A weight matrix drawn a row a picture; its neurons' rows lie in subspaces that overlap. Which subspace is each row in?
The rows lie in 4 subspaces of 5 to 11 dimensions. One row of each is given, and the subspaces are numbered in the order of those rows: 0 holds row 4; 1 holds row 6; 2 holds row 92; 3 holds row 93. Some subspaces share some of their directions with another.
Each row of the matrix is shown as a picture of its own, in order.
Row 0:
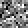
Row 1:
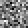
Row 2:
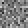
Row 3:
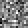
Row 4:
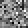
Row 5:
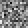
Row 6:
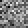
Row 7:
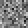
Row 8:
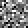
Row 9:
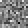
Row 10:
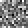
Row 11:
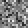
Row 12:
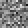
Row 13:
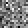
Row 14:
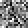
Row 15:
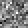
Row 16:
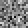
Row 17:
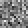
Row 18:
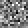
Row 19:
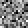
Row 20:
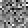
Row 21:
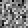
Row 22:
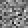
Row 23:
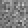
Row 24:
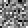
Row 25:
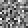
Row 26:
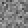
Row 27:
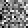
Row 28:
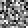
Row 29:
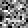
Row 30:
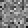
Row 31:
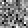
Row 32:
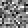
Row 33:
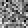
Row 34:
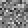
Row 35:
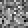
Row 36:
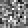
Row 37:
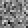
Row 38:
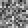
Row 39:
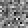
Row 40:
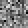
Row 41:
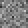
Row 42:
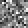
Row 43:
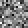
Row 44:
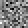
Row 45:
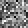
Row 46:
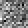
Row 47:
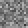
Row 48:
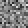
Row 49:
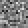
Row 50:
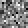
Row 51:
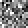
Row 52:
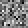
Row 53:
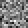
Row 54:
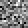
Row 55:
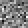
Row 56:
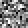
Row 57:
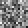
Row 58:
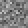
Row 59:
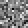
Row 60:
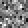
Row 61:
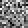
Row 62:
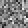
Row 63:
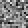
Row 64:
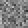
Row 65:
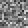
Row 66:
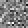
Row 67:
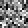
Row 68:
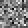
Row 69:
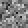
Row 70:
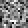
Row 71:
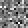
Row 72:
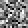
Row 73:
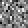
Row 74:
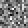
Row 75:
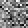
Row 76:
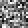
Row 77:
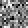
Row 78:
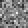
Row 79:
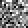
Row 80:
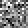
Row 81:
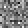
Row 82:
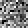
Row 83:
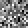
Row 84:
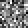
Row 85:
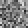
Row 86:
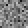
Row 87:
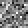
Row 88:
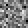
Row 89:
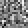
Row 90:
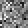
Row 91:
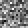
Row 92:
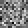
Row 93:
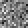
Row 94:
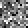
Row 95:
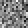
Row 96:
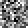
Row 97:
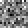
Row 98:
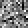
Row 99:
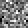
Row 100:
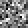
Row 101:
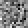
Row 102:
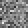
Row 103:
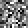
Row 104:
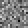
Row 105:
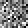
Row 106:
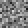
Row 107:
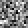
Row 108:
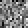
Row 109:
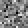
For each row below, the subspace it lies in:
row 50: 2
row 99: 3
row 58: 3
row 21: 1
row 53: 0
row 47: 2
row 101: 2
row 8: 3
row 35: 1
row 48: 1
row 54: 1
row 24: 3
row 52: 1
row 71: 1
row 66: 1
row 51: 1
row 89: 1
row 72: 3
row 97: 1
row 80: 1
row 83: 3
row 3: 3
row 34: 2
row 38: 3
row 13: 1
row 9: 1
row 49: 3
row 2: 2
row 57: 2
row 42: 2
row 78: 1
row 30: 1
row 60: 0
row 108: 1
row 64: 2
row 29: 0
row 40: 1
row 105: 3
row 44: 1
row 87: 0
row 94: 1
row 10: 1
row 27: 3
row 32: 1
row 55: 1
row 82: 0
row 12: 1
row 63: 1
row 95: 0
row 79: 2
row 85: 2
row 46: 2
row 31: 2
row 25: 3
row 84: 1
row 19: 3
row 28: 2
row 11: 2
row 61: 1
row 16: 3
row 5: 2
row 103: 3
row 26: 2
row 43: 1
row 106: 2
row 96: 1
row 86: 3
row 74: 3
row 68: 0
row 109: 2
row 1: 1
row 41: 3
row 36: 3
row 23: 2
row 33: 3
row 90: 2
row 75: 1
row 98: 0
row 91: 0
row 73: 3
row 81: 1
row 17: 1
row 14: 1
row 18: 3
